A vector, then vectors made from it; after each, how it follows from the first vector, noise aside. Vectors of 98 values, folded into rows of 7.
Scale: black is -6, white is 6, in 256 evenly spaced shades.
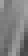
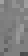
partly zeroed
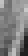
scaled up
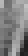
scaled up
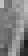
scaled up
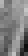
scaled up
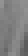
shrunk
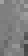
partly zeroed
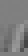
partly zeroed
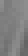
shrunk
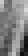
scaled up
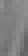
shrunk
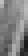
scaled up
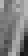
scaled up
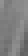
shrunk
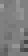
partly zeroed
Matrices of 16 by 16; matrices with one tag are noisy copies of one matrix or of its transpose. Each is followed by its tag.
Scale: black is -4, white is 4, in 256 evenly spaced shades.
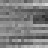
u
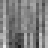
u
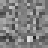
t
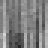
u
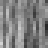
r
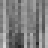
u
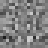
t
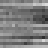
u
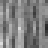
r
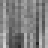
u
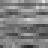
r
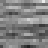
r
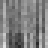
u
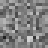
t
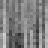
u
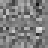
t
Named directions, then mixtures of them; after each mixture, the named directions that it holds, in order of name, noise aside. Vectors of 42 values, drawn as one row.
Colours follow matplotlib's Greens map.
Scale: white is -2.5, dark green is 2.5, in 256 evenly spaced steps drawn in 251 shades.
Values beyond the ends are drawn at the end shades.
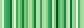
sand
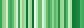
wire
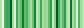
sand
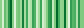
sand, wire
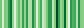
sand, wire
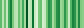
sand, wire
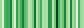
sand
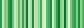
sand, wire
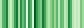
wire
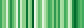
wire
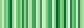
sand, wire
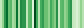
sand, wire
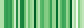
sand, wire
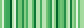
sand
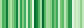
wire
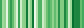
wire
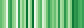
wire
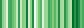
wire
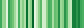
wire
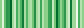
sand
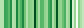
sand, wire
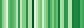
wire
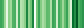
sand, wire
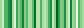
sand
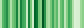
wire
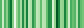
sand, wire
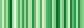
sand, wire
